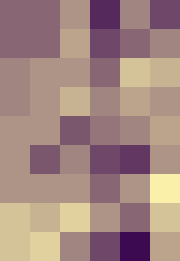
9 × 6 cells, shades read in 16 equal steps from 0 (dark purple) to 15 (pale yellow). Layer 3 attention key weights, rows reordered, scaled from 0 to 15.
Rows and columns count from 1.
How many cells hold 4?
4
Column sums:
79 77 82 50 62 88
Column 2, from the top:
6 6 9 9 9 5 9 11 13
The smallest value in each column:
6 5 5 2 0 4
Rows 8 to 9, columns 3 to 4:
13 9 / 8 4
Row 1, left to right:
6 6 9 2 8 4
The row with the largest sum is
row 8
